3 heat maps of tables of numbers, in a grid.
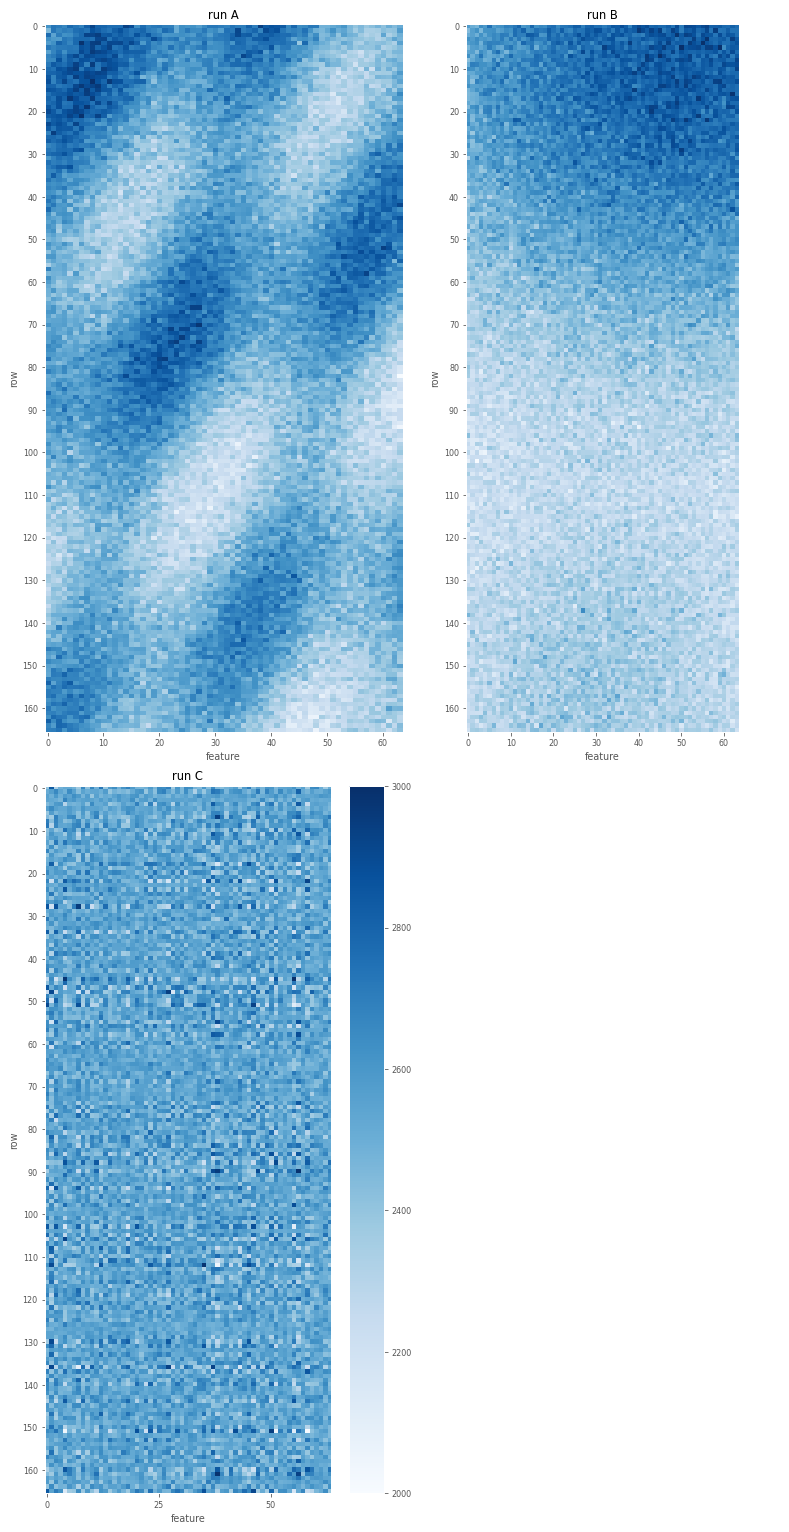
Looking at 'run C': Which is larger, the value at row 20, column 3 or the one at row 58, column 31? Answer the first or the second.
the second
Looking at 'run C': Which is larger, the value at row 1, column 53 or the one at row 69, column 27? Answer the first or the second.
the first
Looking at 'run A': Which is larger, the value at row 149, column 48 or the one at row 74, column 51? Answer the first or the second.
the second
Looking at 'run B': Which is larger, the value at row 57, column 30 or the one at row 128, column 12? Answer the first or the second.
the first
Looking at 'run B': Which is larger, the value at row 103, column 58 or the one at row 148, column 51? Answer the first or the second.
the second
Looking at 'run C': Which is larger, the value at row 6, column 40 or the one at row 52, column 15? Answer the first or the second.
the second
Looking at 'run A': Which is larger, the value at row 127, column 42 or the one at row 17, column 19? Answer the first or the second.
the first
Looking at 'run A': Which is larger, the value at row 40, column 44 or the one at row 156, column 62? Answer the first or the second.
the second
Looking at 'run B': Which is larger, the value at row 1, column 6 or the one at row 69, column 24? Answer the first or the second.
the first
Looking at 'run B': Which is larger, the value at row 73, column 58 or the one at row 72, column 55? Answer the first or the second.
the second
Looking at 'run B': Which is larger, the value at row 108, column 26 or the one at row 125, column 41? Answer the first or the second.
the second
